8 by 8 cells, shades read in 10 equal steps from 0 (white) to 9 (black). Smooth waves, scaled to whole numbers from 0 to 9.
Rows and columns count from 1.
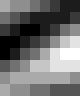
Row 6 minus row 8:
3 1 0 -3 -3 -5 -5 -5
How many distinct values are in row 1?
6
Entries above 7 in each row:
2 4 4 3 2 0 0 0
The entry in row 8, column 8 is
6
